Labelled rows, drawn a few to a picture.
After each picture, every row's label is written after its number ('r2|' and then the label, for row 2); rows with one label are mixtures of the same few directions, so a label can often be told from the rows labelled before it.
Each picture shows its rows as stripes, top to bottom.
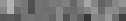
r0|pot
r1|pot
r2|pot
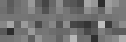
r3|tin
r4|tin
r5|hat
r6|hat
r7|pot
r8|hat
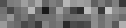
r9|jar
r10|tin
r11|pot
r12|jar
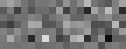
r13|pot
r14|pot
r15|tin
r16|jar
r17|pot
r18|tin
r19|tin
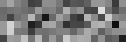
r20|jar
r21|tin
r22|tin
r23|jar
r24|pot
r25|jar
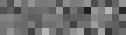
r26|pot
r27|pot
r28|jar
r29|hat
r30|tin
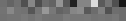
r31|hat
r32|tin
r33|jar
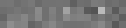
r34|hat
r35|tin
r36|jar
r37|jar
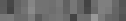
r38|pot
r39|pot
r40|hat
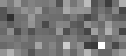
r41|pot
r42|jar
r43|pot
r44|tin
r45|pot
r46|hat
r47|tin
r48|pot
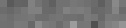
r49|jar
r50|jar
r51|tin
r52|hat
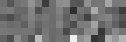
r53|tin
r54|hat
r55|pot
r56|hat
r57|tin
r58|hat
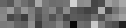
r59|hat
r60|hat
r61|jar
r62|hat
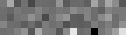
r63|pot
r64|hat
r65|tin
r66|jar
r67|hat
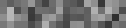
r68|tin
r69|pot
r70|jar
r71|tin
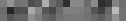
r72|tin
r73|jar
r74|jar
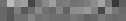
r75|jar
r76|hat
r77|pot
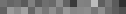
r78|hat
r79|jar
